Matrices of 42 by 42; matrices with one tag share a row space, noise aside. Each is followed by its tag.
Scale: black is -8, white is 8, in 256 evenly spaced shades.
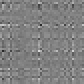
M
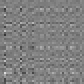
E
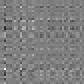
E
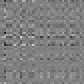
E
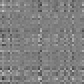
M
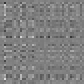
E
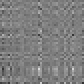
M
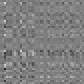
E
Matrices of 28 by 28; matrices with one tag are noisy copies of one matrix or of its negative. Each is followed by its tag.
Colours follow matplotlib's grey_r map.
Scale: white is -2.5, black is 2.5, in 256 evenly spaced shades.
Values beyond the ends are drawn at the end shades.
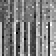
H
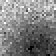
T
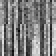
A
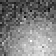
T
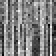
A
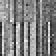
H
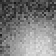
T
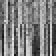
A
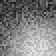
T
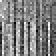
H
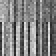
H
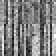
A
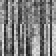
A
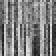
A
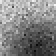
T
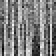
A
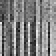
H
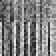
H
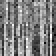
A
